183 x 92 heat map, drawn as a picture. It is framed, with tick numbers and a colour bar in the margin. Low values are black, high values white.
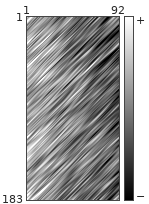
Slope: up to the left. Grain: diagonal, up to the right. Odd rows or columns: none.
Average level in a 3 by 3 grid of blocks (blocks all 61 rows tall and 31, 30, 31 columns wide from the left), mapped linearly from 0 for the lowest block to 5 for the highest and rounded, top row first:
520 / 430 / 521
